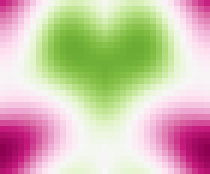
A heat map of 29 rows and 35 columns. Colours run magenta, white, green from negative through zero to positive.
Grain: smooth. Stripes: none. Mirror symmetry: left to right.
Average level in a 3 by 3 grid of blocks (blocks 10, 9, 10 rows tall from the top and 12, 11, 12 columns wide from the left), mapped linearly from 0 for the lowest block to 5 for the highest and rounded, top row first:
3 5 3
3 5 3
0 3 0
